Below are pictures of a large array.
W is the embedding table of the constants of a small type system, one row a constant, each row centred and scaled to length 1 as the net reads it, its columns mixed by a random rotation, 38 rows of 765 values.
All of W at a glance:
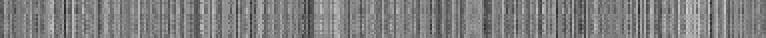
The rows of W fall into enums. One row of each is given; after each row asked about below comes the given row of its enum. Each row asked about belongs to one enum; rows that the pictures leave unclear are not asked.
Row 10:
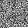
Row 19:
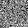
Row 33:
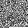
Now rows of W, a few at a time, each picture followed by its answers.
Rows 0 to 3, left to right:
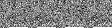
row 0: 10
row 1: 33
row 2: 19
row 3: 33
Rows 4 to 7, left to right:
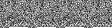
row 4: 33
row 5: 10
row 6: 33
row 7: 10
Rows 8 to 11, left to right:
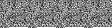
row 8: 10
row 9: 10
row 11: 10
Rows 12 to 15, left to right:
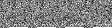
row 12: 10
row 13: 10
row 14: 33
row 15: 19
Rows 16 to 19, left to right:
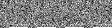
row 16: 19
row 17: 10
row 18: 33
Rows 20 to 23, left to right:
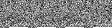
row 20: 33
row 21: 10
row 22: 33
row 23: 19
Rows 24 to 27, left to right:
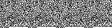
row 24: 33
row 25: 33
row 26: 10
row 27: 33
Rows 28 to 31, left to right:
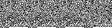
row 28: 33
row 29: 33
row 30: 33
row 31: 19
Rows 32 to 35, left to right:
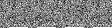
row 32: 10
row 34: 19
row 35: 10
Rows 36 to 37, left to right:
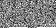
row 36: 10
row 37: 19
